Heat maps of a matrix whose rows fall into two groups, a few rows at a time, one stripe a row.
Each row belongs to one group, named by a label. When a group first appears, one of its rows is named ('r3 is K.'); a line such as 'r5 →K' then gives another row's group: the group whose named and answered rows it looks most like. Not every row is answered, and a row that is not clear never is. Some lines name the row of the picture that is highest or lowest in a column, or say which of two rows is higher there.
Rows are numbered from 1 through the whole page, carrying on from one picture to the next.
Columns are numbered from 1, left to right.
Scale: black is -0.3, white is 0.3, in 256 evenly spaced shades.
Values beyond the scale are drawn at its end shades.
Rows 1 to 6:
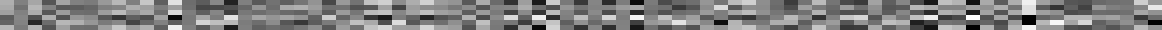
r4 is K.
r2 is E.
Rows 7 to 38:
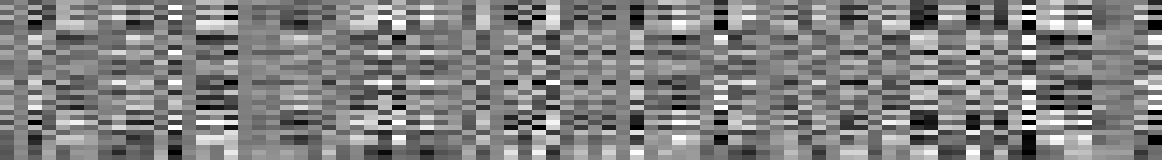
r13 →K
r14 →E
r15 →E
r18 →E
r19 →K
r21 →K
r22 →E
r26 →E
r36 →K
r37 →K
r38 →K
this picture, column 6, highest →31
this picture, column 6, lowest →28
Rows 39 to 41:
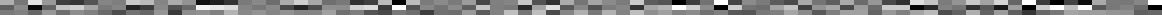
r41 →K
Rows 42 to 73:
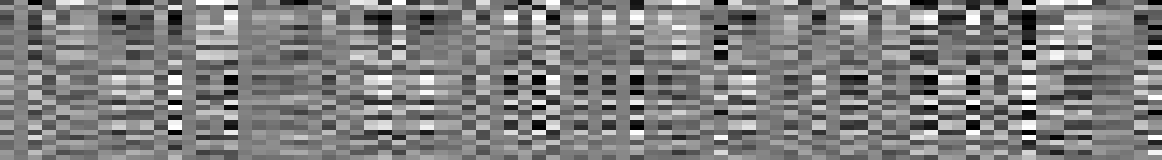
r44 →K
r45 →K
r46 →K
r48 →K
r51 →E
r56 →K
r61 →E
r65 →K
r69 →E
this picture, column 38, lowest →42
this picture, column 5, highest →42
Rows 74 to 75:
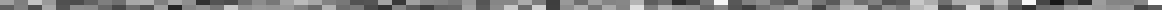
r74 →E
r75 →K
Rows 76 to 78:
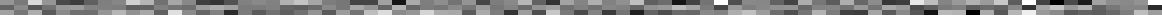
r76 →E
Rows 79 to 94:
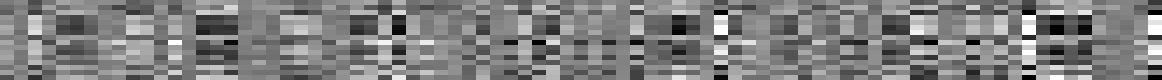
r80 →K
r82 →E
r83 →E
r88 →E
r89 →E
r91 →E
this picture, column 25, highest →87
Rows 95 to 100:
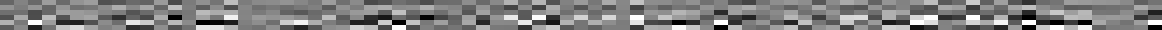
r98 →K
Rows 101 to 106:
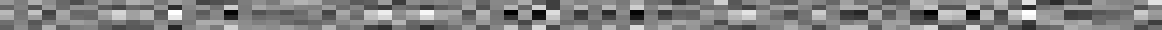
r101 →E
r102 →K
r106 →K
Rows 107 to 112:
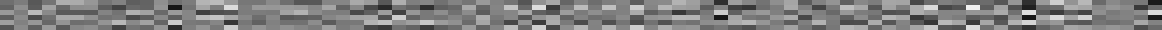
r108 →K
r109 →E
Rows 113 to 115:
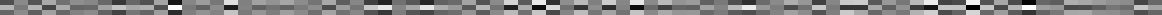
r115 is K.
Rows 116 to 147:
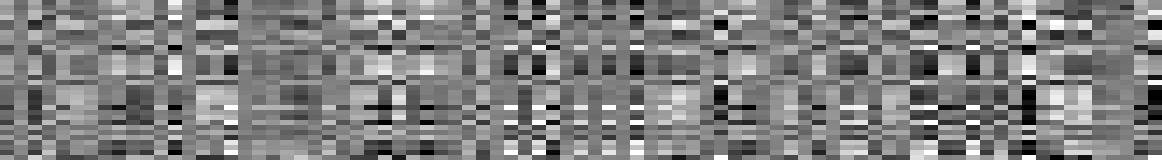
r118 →E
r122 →E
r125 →K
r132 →E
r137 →K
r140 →K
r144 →K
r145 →K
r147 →E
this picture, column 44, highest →137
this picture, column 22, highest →147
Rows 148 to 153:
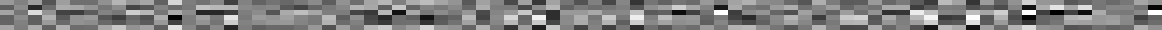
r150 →E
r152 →K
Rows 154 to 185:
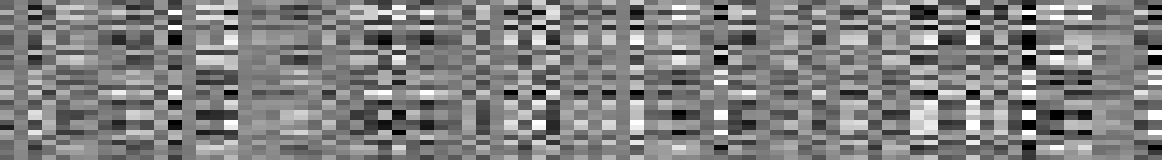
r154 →K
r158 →K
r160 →K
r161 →K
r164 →E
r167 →K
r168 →E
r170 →E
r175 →K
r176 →E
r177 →E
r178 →K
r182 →K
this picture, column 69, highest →172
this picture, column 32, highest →172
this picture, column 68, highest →172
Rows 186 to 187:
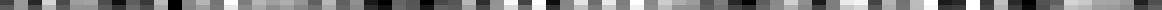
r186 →K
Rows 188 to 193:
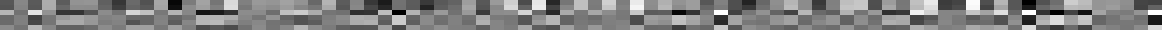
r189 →K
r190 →E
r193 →E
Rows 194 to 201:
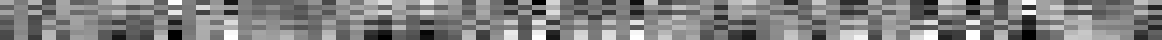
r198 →K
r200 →K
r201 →K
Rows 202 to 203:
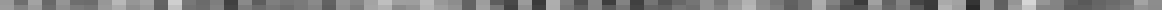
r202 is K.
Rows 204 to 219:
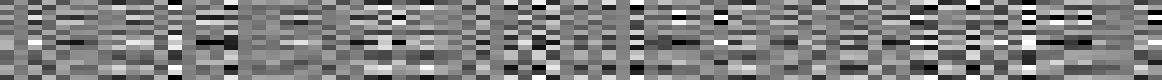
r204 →K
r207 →E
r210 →K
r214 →K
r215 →K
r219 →K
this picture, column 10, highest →212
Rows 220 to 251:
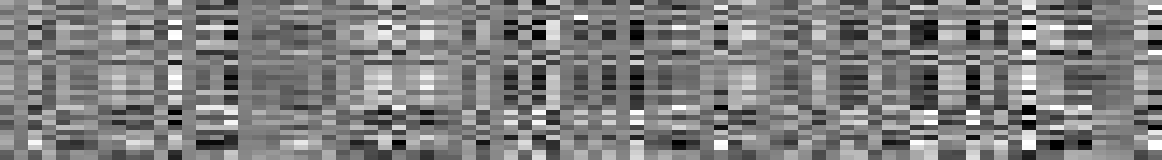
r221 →E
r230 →E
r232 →K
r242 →K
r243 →E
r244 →K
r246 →E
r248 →E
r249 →E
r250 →K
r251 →K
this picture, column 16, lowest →248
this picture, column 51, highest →224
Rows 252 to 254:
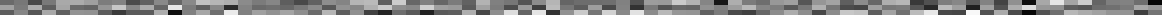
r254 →K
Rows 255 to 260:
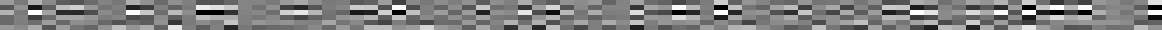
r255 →E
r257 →E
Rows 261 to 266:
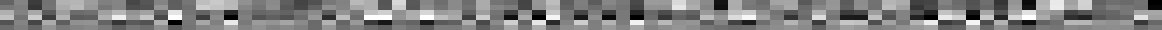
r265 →K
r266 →K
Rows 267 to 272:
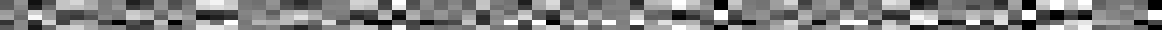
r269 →E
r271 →K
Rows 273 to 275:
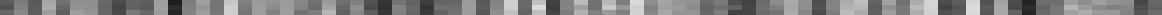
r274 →K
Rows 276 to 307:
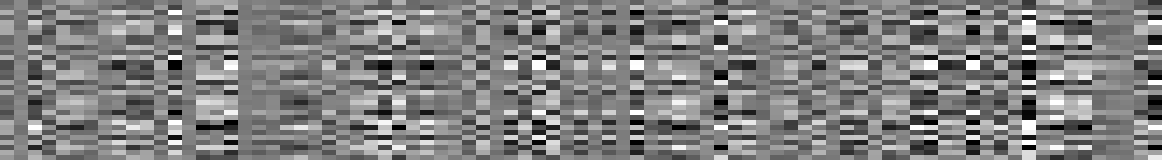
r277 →K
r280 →E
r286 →K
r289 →K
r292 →E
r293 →K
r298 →K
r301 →E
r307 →E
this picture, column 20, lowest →304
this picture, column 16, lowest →301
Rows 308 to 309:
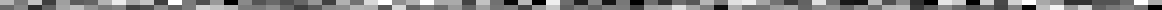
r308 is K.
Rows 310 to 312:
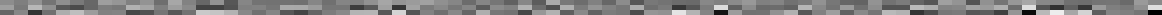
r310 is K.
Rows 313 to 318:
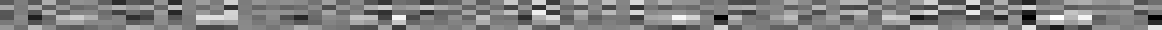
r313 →K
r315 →K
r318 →E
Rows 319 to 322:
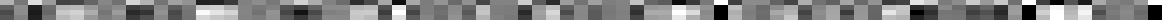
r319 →E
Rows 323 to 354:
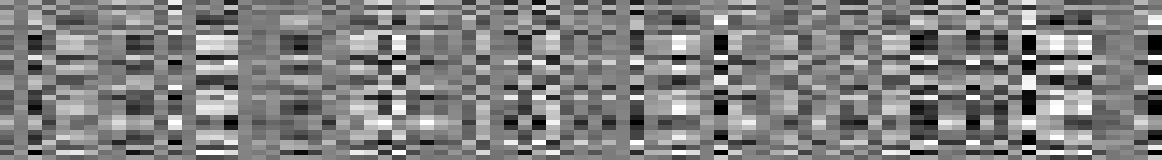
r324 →K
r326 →E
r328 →K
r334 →E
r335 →K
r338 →E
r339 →E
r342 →K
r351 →K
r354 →E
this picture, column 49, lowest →334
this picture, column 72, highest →334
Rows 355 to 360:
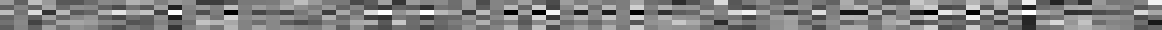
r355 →E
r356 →K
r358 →K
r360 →K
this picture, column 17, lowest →357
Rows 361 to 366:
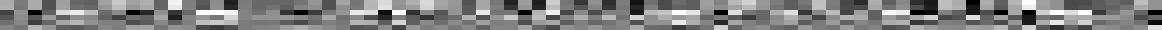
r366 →E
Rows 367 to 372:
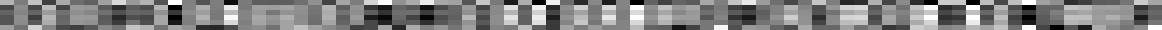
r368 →K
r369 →K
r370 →K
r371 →K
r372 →E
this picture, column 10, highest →372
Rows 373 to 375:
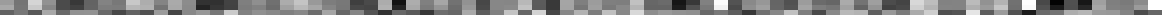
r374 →E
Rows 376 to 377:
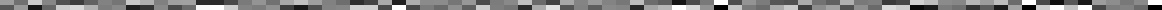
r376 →E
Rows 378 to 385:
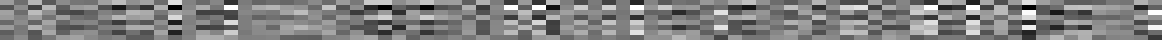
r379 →K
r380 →E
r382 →K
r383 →E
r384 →K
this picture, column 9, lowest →379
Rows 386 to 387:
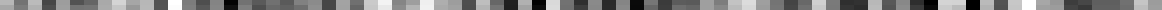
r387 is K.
